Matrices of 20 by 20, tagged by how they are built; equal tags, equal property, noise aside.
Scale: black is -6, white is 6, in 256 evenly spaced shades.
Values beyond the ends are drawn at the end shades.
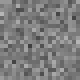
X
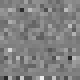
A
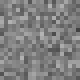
X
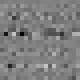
A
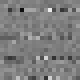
A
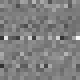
A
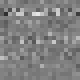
A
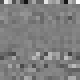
A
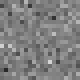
X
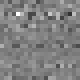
A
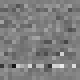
A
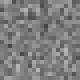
X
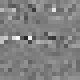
A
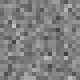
X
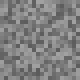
X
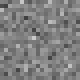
X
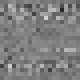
A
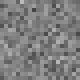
X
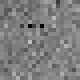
X
